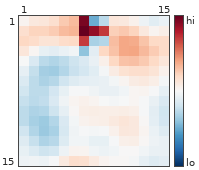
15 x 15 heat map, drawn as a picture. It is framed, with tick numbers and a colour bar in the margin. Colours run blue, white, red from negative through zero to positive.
Histogram: skewed, a long tail of high values. Odd patch: rougher, in the top middle. Roughest part: top middle. Mirror symmetry: none.
